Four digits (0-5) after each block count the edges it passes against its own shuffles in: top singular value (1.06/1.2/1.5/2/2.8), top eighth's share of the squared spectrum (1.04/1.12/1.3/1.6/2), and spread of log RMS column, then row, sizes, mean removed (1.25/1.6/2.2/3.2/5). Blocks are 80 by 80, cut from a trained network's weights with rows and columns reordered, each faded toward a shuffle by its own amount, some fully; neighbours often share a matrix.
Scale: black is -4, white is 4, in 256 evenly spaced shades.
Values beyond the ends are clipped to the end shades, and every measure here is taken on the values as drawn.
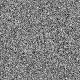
0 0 0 0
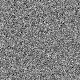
0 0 0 0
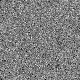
0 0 0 0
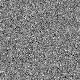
0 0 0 0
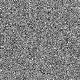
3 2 0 1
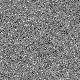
0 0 0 0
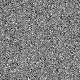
2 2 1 0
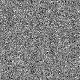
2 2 0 1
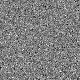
1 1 0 0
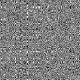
4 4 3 2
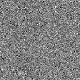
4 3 1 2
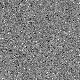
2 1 0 0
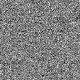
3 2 0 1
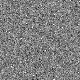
2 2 0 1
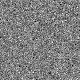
1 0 0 0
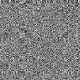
4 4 2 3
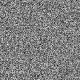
3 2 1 0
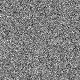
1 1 0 0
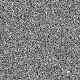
1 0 0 0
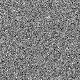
2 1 0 0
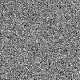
3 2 0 0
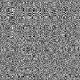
4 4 2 3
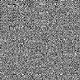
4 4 2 3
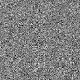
3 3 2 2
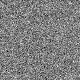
1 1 0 0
